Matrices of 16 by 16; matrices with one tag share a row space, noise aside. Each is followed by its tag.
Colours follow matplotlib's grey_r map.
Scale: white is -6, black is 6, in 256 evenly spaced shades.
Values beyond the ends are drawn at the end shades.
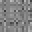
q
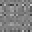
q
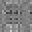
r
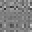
q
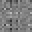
r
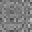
q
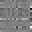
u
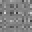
q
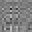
r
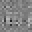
r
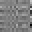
u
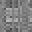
r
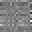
u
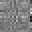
u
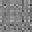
q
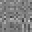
q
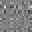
q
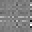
u
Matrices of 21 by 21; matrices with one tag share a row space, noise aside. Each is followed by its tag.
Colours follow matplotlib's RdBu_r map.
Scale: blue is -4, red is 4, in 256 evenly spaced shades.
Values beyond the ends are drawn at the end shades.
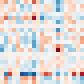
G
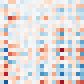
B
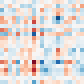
G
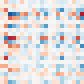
B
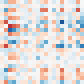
B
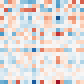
G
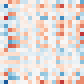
B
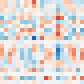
G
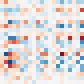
B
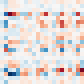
B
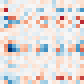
B
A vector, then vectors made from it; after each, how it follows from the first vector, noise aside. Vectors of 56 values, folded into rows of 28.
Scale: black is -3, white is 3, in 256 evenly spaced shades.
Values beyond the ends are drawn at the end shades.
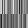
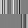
partly zeroed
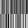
reversed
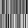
reversed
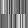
wrapped around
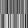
wrapped around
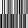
scaled up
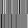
partly zeroed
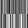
wrapped around
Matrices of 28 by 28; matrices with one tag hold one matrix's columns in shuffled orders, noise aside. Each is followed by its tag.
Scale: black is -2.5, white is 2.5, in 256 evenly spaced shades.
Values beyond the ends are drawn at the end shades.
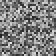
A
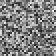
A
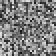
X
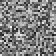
A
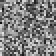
X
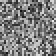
X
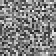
A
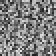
X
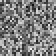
X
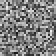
A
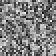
X
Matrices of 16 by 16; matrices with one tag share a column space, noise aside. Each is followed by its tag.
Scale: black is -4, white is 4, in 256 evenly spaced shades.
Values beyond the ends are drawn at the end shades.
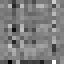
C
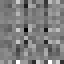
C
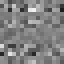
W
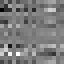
W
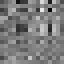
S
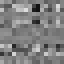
W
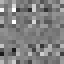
W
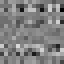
W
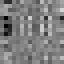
S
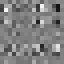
W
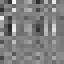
S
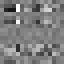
W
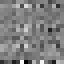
C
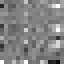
C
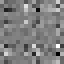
W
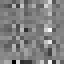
C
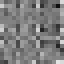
C
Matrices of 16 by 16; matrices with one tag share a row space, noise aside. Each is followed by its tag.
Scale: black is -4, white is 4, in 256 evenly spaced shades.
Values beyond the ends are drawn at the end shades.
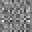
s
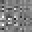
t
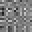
t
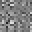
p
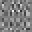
s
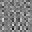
s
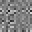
p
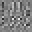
s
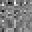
t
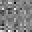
t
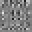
s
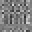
s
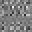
s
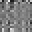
p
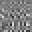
s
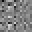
t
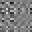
p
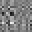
p
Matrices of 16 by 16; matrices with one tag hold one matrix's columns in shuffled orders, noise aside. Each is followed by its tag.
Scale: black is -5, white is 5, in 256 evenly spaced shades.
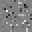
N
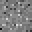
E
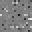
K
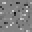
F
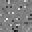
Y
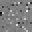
F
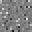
Y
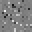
N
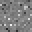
E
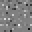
E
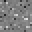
K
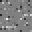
K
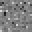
F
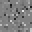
N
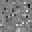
N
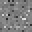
K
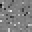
N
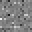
K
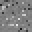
E
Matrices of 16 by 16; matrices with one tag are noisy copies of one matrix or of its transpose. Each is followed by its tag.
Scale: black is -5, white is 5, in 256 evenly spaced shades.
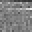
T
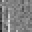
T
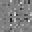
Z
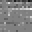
T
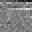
T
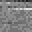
T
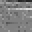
T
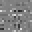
Z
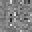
Z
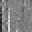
T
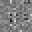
Z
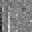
T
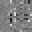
Z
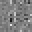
Z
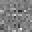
Z
